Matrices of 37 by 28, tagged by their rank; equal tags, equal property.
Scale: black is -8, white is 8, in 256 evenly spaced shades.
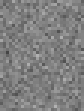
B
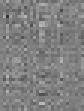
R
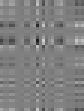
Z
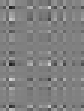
Z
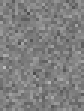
B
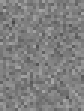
B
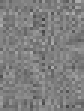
R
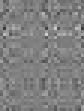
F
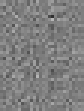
R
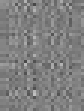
F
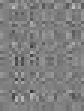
F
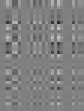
Z
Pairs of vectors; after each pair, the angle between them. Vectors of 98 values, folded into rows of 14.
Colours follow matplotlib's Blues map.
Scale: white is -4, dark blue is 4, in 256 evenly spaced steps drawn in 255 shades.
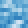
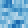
nearly opposite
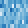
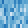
partly aligned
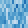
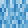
partly aligned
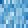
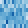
nearly opposite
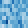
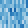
partly aligned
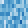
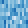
nearly opposite
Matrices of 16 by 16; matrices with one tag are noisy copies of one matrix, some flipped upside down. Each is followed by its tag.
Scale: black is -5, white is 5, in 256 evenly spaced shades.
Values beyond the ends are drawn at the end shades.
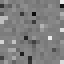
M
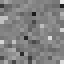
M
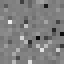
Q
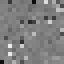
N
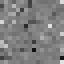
M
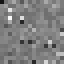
N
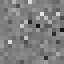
Q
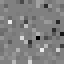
Q
